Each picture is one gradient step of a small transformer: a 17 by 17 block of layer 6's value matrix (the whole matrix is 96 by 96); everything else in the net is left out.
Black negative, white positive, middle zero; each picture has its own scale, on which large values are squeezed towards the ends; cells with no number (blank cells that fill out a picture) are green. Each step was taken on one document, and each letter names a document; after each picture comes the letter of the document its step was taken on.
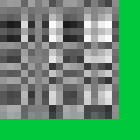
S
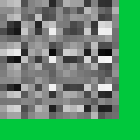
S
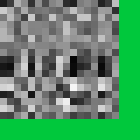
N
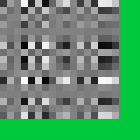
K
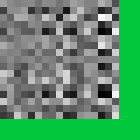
N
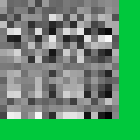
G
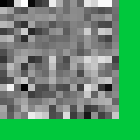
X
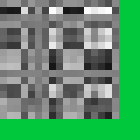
S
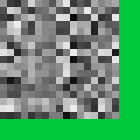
N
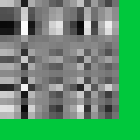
X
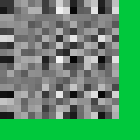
N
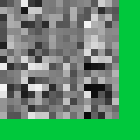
X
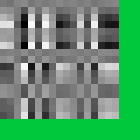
K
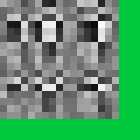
G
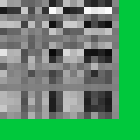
S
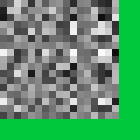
N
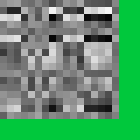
S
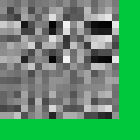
G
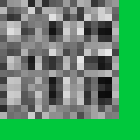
G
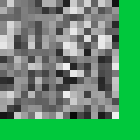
N
